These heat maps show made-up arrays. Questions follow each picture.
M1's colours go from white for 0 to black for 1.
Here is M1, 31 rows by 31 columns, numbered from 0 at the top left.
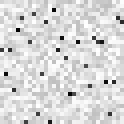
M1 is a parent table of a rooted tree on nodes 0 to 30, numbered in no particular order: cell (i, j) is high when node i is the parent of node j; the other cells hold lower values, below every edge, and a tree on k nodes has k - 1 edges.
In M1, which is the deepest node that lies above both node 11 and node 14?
5
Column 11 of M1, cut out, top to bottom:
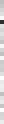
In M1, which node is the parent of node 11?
5
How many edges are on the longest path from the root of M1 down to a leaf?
16
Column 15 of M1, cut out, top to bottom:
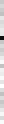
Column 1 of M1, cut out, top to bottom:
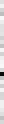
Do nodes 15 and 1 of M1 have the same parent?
no
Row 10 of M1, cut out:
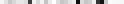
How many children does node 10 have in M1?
4
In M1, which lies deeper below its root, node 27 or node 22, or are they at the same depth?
node 22
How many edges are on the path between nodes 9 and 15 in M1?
1
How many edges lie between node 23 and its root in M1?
3
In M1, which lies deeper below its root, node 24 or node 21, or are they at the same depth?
node 21
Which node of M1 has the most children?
10
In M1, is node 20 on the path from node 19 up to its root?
yes
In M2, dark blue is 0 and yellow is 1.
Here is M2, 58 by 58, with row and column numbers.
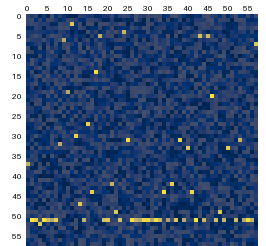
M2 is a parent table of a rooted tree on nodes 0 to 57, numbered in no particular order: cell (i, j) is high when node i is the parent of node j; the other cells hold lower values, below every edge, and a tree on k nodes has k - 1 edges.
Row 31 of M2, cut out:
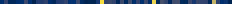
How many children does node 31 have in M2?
3
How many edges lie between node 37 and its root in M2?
1
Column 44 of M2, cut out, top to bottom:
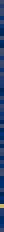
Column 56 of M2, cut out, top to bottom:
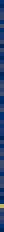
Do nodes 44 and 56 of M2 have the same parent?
yes
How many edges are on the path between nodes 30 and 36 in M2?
3
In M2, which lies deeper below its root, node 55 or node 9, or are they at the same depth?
node 9
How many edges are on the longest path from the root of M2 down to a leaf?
2
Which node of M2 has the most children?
51
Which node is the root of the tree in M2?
51
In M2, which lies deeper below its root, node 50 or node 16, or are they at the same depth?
the same depth
